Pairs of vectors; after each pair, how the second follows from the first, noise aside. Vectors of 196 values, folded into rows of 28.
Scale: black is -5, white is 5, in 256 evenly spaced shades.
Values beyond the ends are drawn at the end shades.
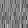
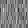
wrapped around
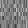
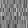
copied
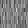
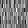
scaled up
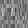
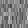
wrapped around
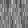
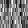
scaled up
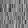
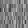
copied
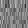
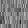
wrapped around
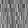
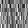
scaled up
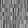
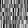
scaled up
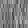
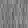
shrunk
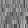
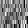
scaled up
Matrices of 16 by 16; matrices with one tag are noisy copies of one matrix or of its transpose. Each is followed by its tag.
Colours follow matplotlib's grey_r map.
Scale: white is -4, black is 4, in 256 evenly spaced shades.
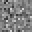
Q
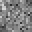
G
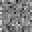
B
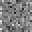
B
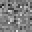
Q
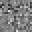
Q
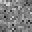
G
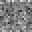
B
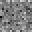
B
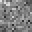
G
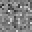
Q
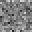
B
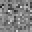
Q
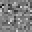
Q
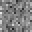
B
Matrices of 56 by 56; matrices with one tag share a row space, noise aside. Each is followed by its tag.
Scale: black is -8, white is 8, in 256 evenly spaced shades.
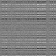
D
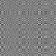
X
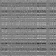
D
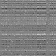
D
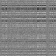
D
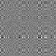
X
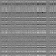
D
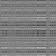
D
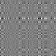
X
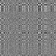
X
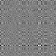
X
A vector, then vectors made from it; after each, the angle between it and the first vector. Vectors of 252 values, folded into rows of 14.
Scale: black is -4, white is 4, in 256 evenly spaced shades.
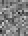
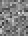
nearly opposite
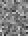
partly opposed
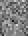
partly aligned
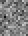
partly aligned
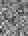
nearly parallel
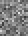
nearly opposite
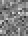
nearly opposite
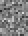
partly opposed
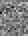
partly opposed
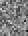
orthogonal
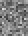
partly aligned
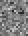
partly aligned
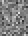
partly opposed
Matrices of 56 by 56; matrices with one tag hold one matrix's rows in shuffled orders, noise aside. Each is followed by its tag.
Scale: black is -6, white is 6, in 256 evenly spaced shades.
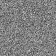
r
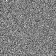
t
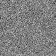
t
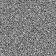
r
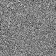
t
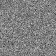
r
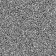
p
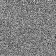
r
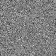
t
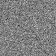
p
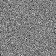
t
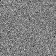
t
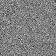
t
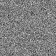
r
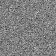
p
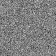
r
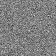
r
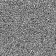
r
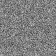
r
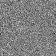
t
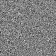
t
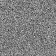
r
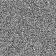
r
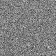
r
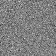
t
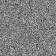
p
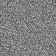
t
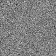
t
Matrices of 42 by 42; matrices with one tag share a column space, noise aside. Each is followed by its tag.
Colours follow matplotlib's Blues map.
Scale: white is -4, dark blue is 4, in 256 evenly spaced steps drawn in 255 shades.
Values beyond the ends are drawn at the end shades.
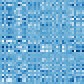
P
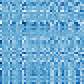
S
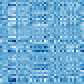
P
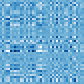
P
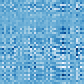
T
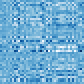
P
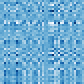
S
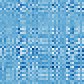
T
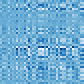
T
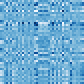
S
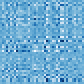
P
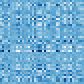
P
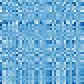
S
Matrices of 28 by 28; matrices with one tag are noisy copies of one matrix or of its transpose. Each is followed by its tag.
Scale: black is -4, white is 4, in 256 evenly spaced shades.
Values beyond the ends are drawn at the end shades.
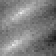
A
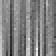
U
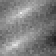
A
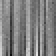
U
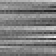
U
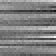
U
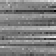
U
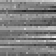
U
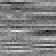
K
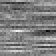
K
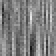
K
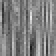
K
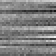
U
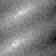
A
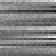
U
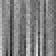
U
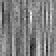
K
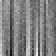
U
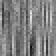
K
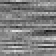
K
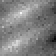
A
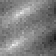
A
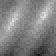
A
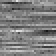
K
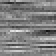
K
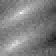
A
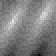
A
